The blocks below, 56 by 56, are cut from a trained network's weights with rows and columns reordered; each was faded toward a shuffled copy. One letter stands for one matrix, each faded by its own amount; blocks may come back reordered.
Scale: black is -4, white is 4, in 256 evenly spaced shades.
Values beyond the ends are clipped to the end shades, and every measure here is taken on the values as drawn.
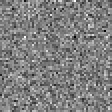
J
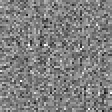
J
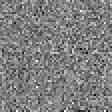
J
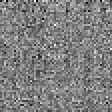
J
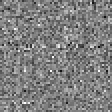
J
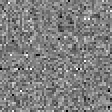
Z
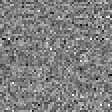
Z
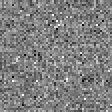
Z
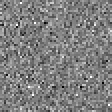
Z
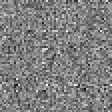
J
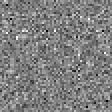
Z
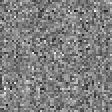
J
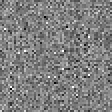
Z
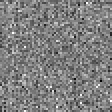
J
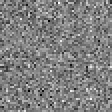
J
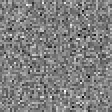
J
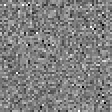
Z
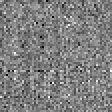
J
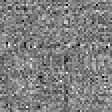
Z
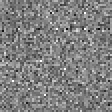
J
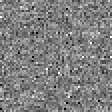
Z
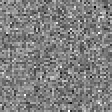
J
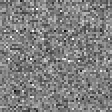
J
